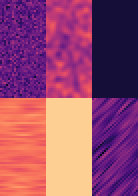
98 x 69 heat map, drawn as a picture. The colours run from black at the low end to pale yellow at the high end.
The table splits into 2 rows of 3 panels. Panel 1,1: low, fine-grained. Panel 1,2: middling, blotchy. Panel 1,3: very low, flat. Panel 2,1: high, streaked across, faint in contrast. Panel 2,2: very high, flat. Panel 2,3: low, slanting up to the right.
